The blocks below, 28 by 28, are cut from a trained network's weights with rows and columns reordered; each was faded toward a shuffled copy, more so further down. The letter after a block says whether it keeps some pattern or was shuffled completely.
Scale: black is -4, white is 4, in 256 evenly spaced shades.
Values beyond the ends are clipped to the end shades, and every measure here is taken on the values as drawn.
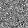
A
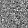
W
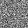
A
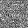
W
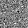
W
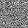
W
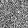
W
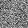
A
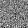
W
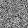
A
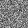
A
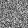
A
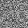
W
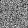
A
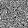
A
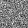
A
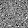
W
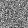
A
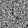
W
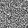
W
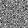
W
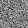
A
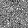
W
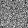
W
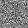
A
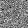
A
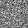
A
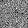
A
